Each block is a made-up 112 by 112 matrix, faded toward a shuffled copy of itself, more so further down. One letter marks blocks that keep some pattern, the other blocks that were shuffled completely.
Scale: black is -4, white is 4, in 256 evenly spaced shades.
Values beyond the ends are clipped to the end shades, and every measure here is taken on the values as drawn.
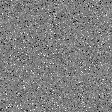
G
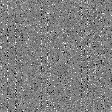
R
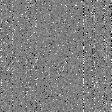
R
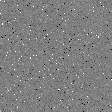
G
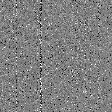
R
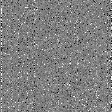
R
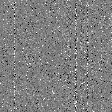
R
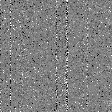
R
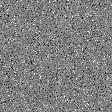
G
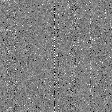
R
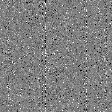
R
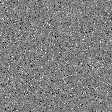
G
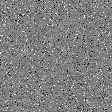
G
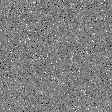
G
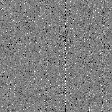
R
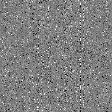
R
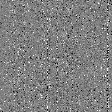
R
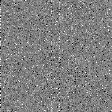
R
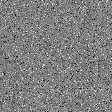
G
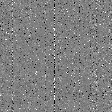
R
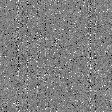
R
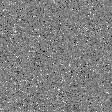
G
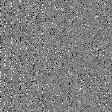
R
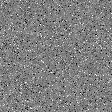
G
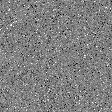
G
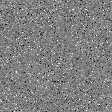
G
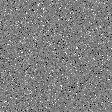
G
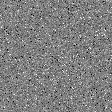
G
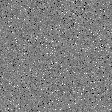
G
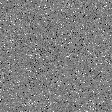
G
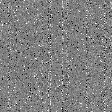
R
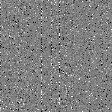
R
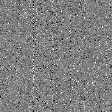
R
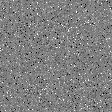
G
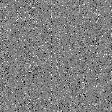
R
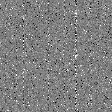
R
